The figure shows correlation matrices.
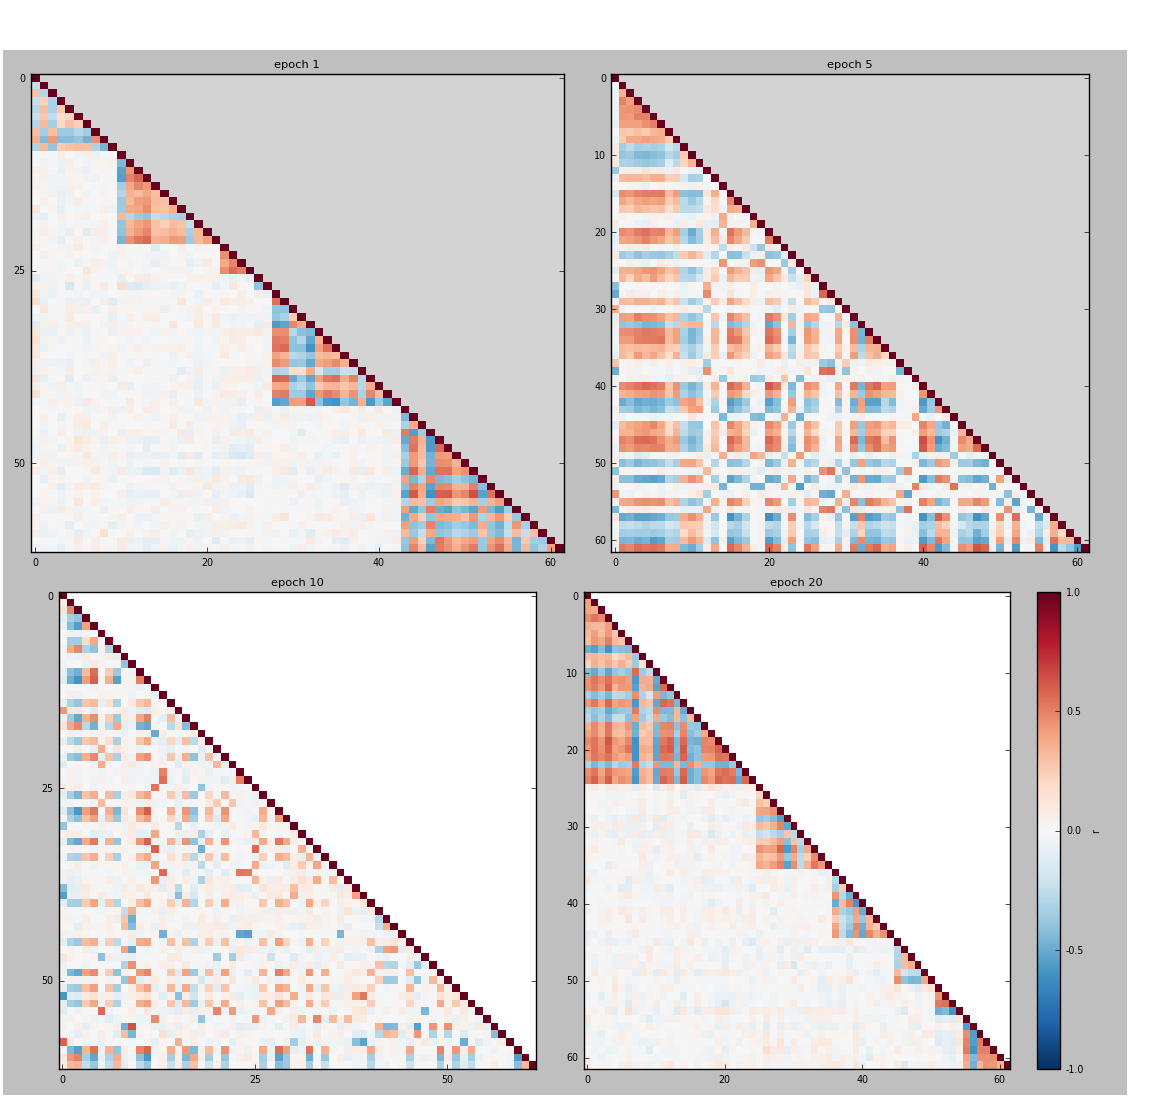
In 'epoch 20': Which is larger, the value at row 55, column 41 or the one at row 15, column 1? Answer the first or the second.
the first
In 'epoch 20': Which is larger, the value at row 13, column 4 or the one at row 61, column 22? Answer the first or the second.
the second
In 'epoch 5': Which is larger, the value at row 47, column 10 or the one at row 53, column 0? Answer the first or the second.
the second
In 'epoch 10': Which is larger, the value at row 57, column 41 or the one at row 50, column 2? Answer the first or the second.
the second
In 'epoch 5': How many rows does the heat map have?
62
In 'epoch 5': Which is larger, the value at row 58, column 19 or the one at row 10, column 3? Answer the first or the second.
the first
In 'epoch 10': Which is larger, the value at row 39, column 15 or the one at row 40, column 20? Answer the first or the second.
the second
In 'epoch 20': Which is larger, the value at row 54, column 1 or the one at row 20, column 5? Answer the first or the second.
the second
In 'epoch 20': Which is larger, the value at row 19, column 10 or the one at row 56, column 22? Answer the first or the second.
the second
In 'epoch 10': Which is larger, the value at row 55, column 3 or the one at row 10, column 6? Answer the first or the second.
the second
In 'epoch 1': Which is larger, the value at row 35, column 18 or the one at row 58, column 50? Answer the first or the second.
the first
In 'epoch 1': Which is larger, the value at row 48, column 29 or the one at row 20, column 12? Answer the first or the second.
the second
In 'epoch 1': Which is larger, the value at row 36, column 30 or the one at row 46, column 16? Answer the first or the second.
the second
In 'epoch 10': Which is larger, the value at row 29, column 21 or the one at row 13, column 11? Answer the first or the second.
the first
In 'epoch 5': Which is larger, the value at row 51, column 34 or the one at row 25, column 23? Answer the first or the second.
the first
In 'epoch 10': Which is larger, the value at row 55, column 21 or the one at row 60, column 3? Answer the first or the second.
the first
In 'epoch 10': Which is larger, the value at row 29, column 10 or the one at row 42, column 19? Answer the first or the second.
the first
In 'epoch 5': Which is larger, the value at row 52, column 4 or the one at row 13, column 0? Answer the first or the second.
the second
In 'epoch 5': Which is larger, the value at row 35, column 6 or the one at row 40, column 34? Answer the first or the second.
the second
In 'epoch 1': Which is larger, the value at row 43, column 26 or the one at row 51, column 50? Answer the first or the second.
the second
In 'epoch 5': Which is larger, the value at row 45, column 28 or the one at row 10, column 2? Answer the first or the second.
the first
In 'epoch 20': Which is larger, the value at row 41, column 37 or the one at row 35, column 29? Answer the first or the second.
the first
